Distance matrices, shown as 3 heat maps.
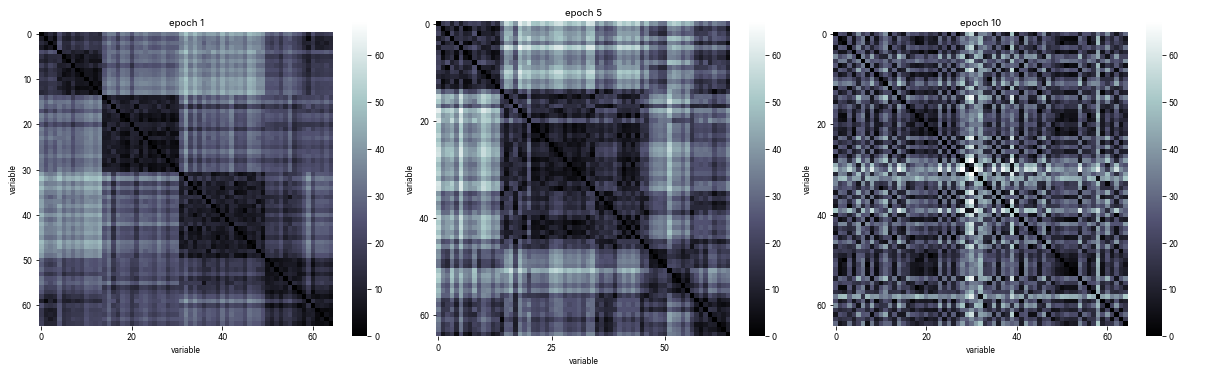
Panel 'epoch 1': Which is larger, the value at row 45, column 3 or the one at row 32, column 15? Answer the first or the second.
the second
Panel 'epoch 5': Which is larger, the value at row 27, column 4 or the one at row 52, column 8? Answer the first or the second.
the second
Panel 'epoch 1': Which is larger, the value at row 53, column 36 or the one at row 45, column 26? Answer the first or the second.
the second
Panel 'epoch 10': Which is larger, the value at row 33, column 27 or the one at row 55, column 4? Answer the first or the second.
the first
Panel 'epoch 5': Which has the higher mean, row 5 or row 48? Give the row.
5
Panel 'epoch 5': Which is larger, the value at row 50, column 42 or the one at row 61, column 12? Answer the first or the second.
the first
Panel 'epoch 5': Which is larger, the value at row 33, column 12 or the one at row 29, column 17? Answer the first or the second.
the first
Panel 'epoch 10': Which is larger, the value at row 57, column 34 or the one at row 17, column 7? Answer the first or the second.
the first
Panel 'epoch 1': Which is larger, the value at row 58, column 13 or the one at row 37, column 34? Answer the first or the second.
the first
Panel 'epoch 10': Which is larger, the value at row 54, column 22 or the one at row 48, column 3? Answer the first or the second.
the first
